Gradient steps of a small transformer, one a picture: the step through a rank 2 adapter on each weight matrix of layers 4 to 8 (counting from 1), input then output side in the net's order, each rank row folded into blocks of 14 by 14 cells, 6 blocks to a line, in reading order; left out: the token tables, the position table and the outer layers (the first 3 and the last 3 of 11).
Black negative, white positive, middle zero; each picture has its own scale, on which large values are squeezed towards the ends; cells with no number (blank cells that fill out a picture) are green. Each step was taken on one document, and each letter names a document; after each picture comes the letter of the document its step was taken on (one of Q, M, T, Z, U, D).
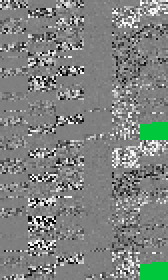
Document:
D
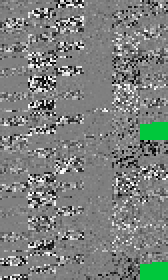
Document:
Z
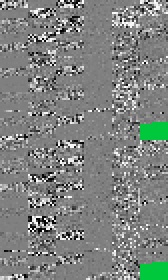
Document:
D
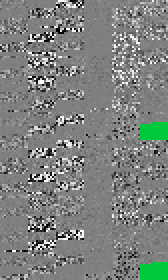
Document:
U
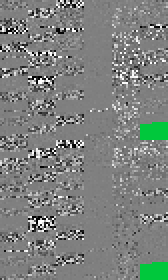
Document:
U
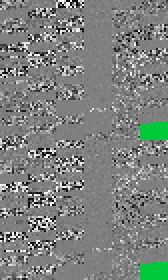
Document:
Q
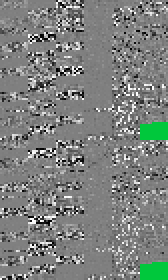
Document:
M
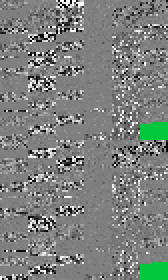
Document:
M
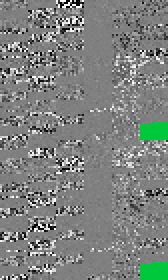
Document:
Q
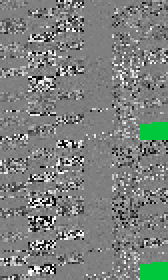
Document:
U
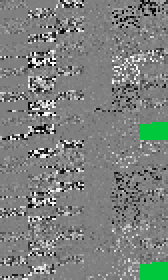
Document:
Z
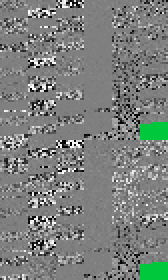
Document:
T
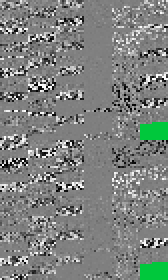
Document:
T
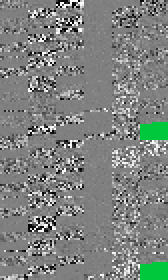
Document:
D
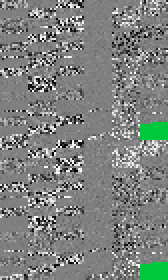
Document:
D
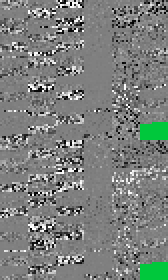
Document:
T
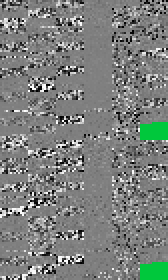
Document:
T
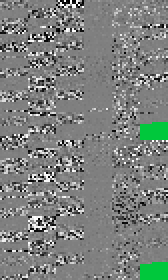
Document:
U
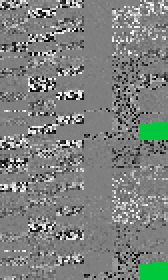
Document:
T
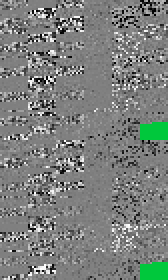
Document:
Z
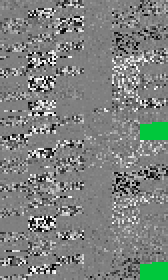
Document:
Z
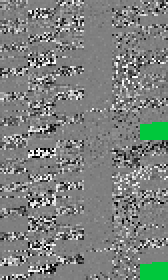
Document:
Q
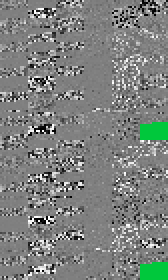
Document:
Z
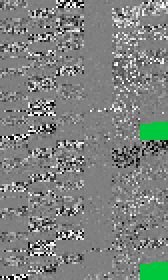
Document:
Q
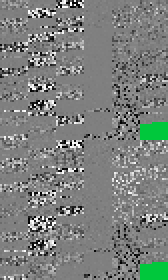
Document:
T
